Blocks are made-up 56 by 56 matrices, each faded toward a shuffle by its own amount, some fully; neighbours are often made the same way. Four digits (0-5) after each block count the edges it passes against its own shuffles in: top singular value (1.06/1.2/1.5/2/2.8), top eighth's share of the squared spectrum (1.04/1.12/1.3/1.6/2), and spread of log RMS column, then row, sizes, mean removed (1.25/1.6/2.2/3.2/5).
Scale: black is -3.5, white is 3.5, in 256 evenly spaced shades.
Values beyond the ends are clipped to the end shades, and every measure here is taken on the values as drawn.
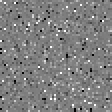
0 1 0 0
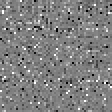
3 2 0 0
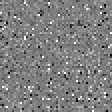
2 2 1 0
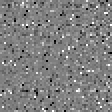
3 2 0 0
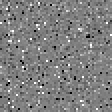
2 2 1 0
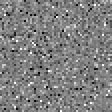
1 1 0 0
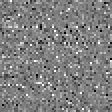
3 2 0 1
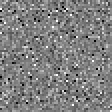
3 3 1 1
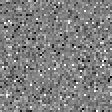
0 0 0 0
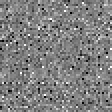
3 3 1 1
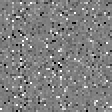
2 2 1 0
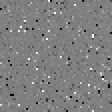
0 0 0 0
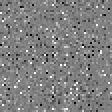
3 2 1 1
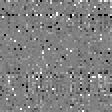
4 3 2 2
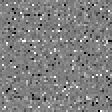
2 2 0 1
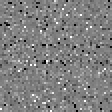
3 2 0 1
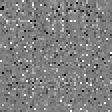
3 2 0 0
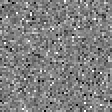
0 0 0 0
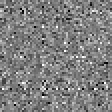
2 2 1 2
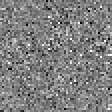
1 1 2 2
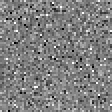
0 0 0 0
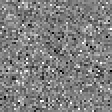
0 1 0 1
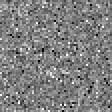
0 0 0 0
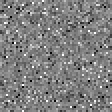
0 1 0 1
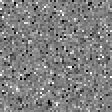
0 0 0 0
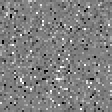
2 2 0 0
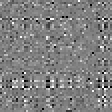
5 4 2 3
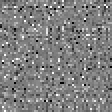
4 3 1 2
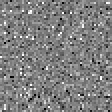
3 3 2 1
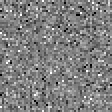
2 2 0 0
